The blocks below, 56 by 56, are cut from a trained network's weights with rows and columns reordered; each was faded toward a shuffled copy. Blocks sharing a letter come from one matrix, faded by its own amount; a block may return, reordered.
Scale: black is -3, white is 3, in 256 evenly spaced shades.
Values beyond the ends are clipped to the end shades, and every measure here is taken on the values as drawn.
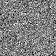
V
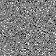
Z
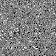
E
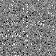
E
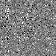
E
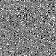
Z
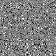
Z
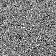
V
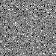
E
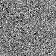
V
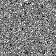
V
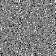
E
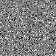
Z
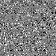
Z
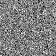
V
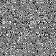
Z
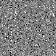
E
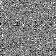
E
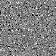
E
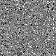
E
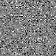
Z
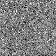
V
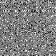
Z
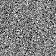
V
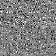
Z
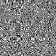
Z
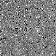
E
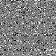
Z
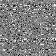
Z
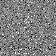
E
